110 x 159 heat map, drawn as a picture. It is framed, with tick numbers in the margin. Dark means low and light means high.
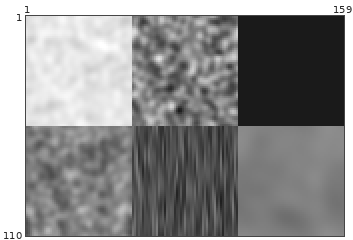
It is made of 2 by 3 panels. Panel 1,1: very high, blotchy, faint in contrast. Panel 1,2: middling, blotchy, strong in contrast. Panel 1,3: very low, flat. Panel 2,1: middling, blotchy. Panel 2,2: low, streaked downward. Panel 2,3: middling, smooth, faint in contrast.
